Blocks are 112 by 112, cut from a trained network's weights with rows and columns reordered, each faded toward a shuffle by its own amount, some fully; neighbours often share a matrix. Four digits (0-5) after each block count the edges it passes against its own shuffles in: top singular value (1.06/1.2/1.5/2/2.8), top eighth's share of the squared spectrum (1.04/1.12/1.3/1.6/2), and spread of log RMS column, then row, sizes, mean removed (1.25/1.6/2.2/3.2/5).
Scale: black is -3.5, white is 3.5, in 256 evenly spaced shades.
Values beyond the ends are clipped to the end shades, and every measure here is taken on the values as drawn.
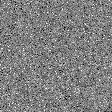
0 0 0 0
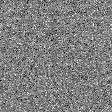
0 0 0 0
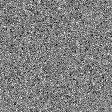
0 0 0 0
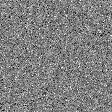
0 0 0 0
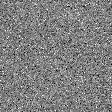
0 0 0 0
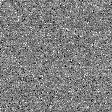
1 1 0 0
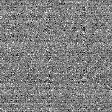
3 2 2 0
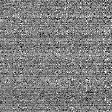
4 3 3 2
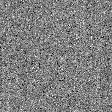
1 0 0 0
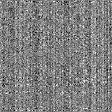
4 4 1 3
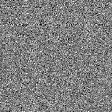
3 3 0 2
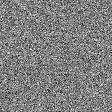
1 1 0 0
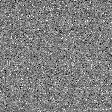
1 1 0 0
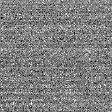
3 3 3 1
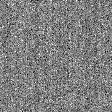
2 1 0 1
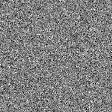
2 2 1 1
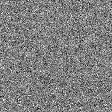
2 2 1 0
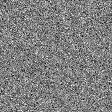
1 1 0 0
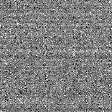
3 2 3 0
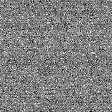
2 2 1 0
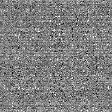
3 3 3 1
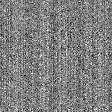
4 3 0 2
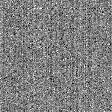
3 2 0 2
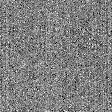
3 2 0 1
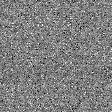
1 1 1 0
